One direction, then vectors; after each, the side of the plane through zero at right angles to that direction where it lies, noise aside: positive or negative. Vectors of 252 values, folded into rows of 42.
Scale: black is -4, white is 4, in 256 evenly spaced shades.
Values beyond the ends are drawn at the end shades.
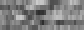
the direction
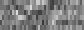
positive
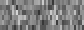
positive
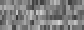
negative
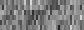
positive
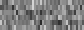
positive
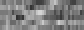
negative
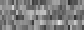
negative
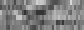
positive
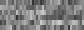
negative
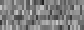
negative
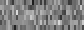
negative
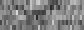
positive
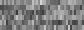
positive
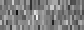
negative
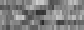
positive
